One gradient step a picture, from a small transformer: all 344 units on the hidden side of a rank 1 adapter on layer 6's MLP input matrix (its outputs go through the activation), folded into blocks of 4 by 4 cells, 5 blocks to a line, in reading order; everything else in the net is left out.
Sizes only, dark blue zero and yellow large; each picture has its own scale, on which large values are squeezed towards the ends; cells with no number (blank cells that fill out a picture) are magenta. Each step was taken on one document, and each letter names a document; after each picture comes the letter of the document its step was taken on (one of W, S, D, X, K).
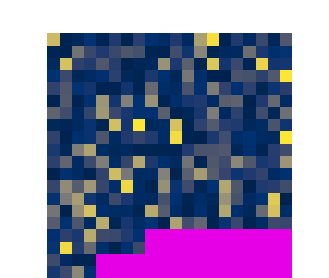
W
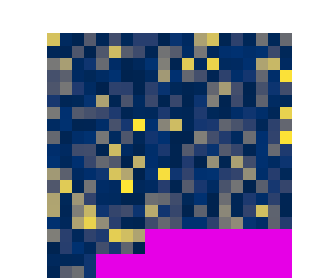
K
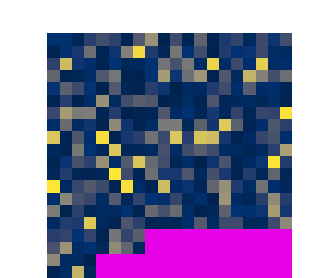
W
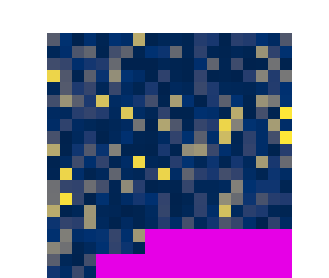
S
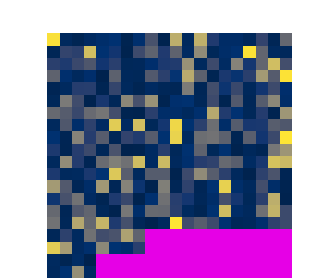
W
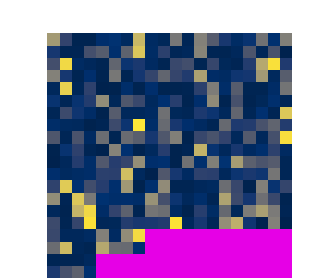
K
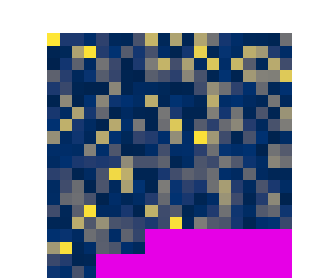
W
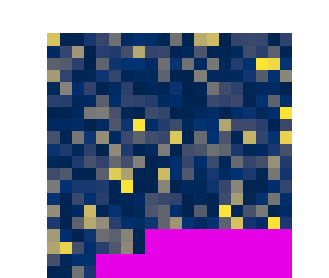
K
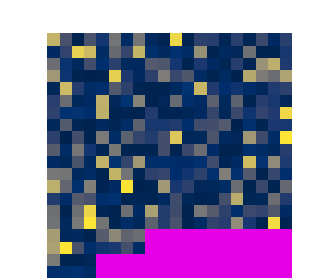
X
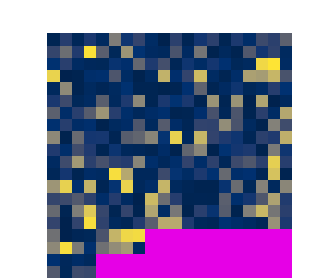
X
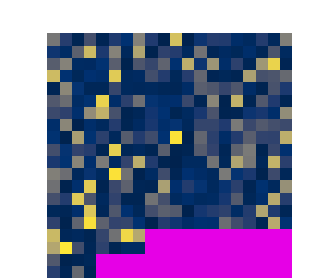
X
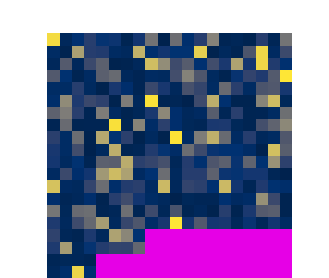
W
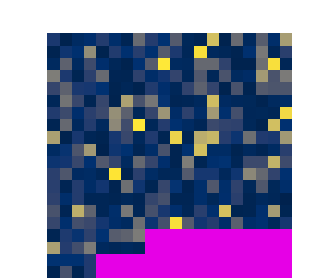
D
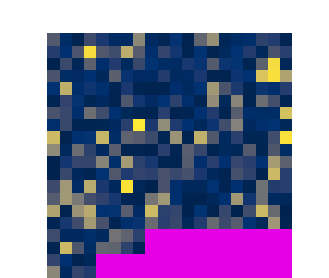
X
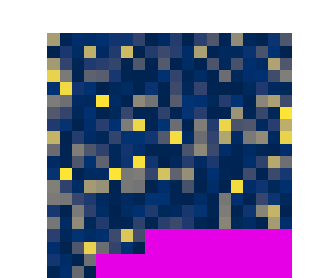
S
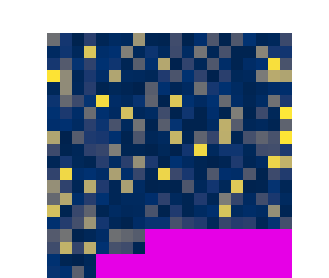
S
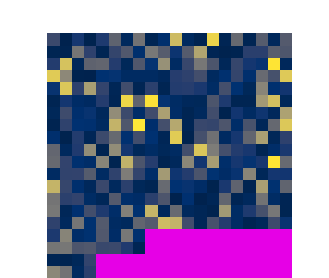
D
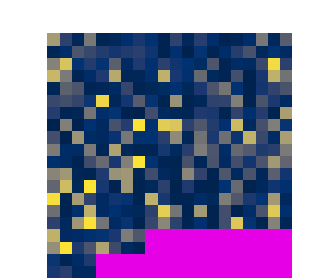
K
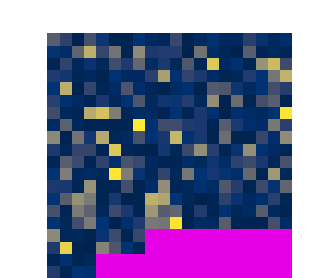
X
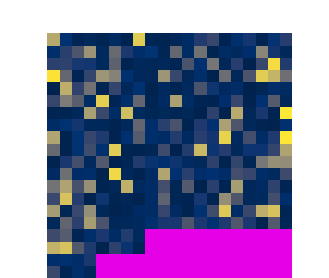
S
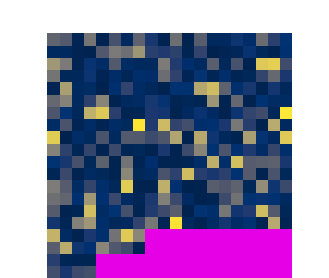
X
